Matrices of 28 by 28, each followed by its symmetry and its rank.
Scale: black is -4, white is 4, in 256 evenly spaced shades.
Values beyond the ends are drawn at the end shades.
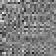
neither, rank five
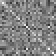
symmetric, rank five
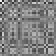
symmetric, rank two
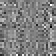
neither, rank five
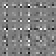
symmetric, rank two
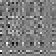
neither, rank three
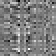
neither, rank three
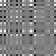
symmetric, rank one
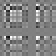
symmetric, rank one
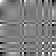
symmetric, rank one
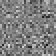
neither, rank five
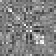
symmetric, rank five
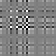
symmetric, rank one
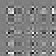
symmetric, rank two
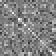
symmetric, rank five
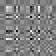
symmetric, rank two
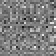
neither, rank five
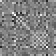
symmetric, rank five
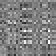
neither, rank three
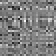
neither, rank three
